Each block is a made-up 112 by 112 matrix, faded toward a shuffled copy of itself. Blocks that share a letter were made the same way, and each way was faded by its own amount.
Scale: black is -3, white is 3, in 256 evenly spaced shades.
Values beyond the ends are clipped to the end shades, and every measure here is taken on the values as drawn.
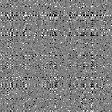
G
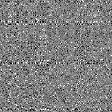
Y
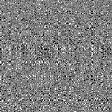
Y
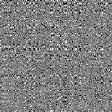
Y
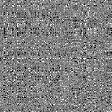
Y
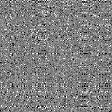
Y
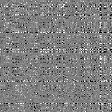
G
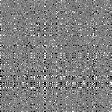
G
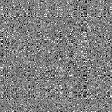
Y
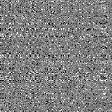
Y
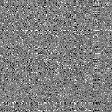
Y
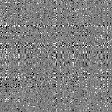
G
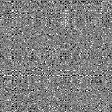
Y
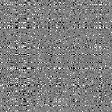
G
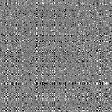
G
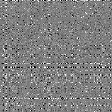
G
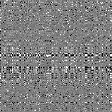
G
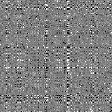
G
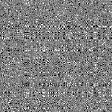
Y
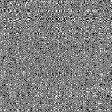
Y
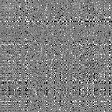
G
